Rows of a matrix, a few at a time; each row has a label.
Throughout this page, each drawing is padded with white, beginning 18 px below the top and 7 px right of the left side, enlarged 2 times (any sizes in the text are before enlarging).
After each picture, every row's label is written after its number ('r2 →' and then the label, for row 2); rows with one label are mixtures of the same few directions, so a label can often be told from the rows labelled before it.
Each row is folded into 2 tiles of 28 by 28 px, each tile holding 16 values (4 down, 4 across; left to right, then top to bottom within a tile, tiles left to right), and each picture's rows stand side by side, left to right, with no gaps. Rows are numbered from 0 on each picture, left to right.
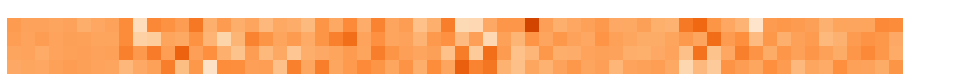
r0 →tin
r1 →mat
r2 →mat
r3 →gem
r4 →tin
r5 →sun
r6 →tin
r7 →sun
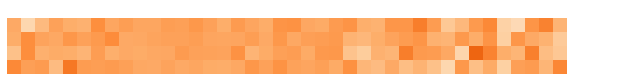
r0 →mat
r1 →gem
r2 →sun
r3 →gem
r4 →sun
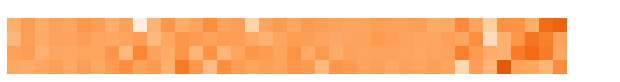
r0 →gem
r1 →mat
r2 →mat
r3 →sun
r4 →sun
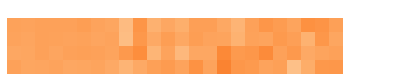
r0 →gem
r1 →gem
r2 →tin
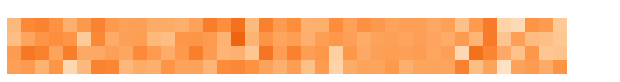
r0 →tin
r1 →sun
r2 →gem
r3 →mat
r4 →sun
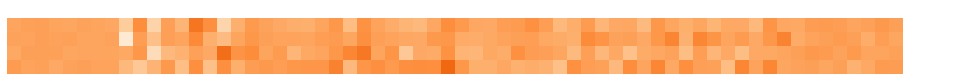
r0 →sun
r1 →gem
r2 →gem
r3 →gem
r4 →gem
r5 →mat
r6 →mat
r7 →tin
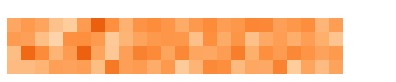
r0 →sun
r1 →tin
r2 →mat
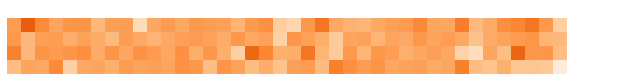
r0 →mat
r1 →mat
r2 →sun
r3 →tin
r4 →gem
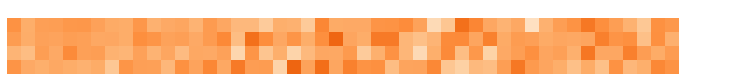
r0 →gem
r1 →mat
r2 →mat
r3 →sun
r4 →tin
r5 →tin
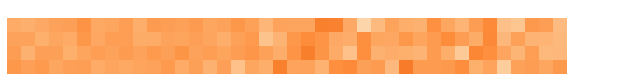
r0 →tin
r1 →mat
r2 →sun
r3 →mat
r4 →sun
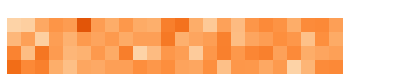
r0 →tin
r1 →sun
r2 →tin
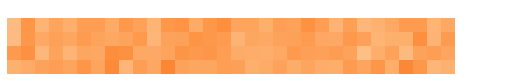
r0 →gem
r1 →sun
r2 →gem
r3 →tin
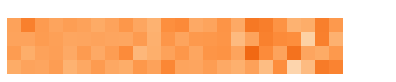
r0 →mat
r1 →sun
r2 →tin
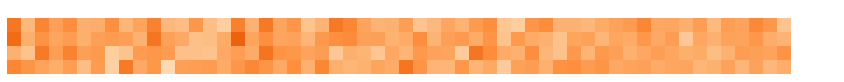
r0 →gem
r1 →sun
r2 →gem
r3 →tin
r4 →sun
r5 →tin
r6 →gem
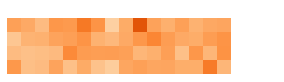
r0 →gem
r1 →mat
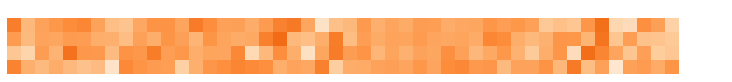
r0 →gem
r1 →tin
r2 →sun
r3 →gem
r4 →sun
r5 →sun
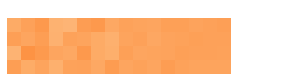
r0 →sun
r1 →sun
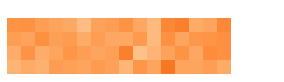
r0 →tin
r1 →sun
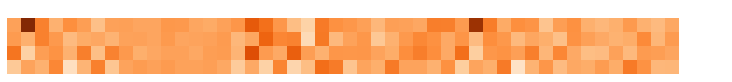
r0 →mat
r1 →sun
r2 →tin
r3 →sun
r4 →mat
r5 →tin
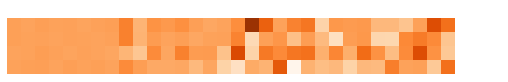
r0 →gem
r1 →gem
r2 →mat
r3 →sun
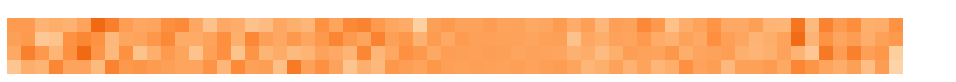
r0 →sun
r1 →sun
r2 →mat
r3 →tin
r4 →gem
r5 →gem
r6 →sun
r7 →gem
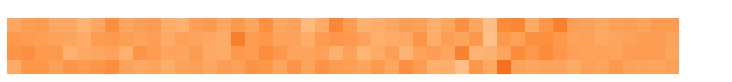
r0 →gem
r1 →sun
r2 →gem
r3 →tin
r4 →sun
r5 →sun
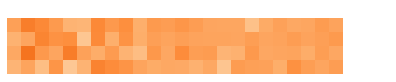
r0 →tin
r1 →gem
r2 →mat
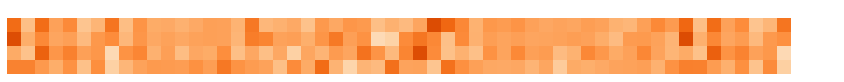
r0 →gem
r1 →gem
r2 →mat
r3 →sun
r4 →gem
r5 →sun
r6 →gem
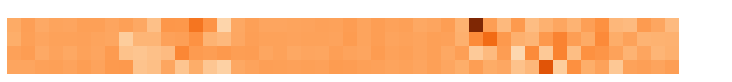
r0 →gem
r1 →gem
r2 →gem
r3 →gem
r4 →mat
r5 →sun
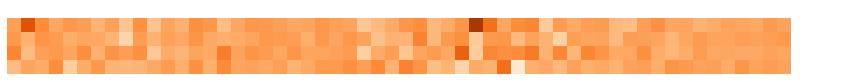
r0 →mat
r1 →gem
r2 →tin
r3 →tin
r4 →mat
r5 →sun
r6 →mat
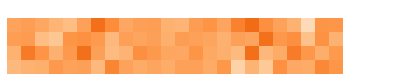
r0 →sun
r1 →sun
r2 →tin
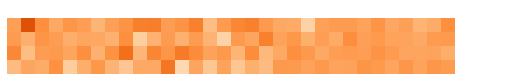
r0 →mat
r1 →mat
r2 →tin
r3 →gem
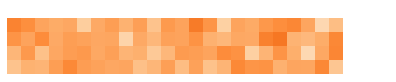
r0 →tin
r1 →gem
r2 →sun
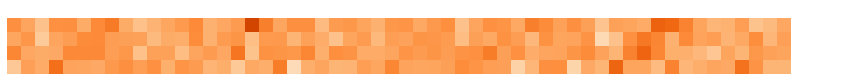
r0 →sun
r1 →tin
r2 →mat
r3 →sun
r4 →tin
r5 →sun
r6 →tin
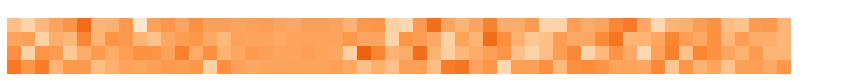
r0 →tin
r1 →mat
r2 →sun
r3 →sun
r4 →sun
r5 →sun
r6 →sun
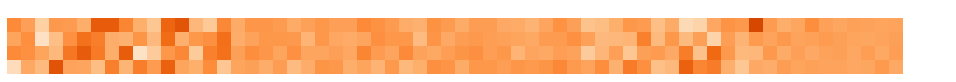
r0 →sun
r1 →sun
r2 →tin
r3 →tin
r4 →gem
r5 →tin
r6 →tin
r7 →mat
